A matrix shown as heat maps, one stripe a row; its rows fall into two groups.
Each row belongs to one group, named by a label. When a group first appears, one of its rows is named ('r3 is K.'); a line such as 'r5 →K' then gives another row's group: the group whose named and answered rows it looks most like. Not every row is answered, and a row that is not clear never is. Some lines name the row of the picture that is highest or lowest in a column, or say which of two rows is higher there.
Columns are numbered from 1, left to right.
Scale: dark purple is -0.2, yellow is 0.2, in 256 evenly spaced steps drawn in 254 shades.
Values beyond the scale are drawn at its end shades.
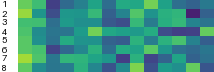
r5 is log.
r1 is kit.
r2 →log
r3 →log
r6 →kit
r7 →log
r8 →log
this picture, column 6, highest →4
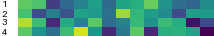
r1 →kit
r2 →kit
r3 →log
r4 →log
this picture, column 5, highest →4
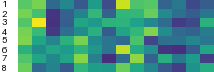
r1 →kit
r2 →kit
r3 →kit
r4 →kit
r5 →log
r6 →kit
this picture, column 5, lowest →1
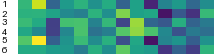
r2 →kit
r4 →kit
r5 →log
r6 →kit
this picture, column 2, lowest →4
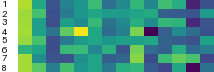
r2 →kit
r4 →log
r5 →kit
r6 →log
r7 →log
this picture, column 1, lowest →6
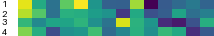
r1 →log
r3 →kit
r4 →log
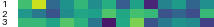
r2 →kit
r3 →log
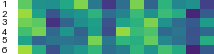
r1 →log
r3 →kit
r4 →kit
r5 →kit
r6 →log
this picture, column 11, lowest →4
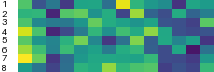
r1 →kit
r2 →log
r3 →kit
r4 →kit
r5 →log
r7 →kit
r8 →kit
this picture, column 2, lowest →1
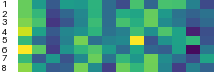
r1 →log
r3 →kit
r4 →log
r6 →log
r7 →kit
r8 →kit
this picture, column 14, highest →7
